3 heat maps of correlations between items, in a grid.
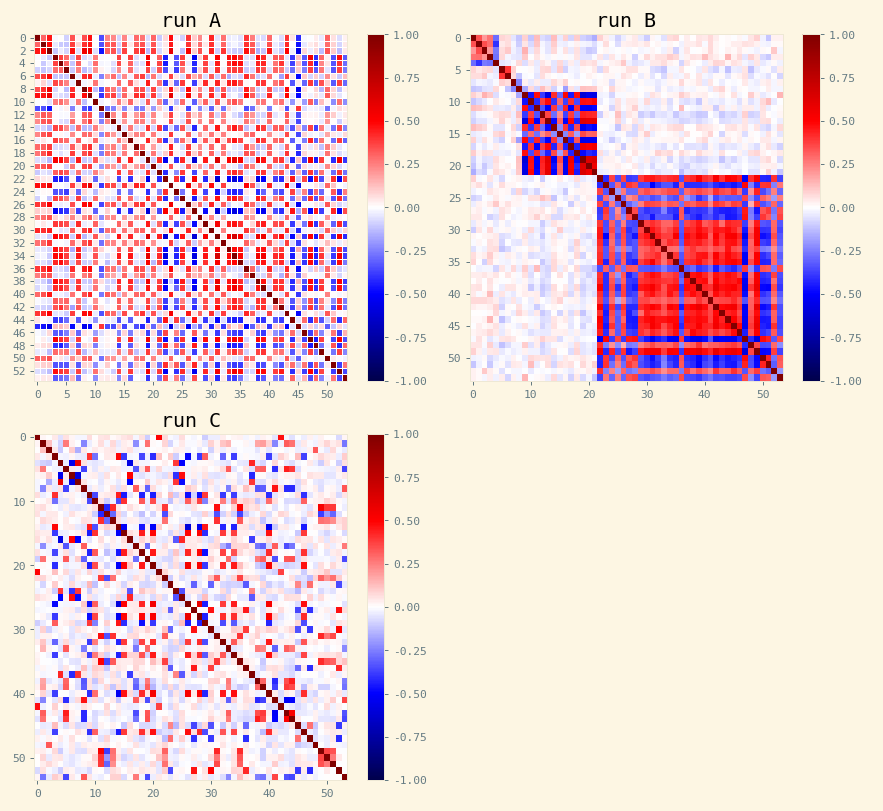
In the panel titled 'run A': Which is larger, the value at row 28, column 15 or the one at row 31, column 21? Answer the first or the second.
the second
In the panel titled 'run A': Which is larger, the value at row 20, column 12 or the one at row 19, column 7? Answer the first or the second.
the second
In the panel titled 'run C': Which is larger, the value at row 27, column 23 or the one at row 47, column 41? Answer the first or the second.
the second
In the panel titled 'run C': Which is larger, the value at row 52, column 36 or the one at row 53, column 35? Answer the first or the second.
the first
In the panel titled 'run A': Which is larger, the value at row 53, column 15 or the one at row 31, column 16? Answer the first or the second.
the second
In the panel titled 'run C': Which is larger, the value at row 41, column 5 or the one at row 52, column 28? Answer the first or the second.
the second
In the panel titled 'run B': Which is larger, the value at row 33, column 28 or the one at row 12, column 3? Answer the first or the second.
the second
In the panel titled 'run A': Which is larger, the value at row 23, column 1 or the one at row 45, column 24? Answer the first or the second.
the first
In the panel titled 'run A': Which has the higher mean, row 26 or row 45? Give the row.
26
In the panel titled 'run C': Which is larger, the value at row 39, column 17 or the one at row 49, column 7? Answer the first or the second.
the second
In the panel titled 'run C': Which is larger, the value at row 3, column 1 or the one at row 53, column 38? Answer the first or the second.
the first
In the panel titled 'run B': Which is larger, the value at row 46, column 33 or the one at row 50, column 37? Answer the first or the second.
the first
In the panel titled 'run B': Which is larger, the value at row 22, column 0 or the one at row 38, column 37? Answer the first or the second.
the second
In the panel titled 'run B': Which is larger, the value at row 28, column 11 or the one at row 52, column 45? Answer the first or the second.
the second
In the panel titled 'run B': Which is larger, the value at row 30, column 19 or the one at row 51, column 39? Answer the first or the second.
the first
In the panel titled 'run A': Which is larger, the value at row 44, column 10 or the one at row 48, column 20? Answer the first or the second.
the second
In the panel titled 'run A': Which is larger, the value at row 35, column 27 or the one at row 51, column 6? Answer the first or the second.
the second
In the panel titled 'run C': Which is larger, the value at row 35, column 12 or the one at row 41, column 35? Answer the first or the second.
the second
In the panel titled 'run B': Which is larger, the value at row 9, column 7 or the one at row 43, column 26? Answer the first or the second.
the second
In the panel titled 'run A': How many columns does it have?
54
